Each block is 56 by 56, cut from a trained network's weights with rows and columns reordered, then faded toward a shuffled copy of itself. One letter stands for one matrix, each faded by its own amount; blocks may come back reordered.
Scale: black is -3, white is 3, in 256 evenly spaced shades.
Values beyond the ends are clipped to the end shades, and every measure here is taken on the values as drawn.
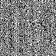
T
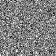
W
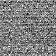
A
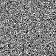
W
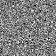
W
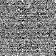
A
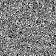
W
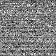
A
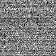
A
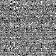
A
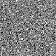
W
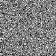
W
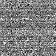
A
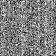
T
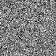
W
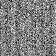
T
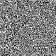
W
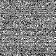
A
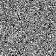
W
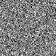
W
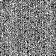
T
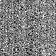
T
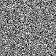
W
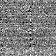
A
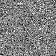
W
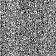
T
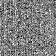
T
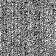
T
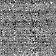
A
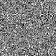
W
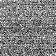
A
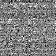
A
